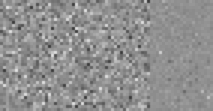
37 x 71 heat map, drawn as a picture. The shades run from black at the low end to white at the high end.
Neither half mirrors the other. There is no overall slope. The texture is fine-grained noise. A vertical seam about 70% of the way across splits the table, and the right part is calmer. No single row or column stands out from its neighbours. No regular stripes run through it. A few values lie far out on both sides of the bulk.
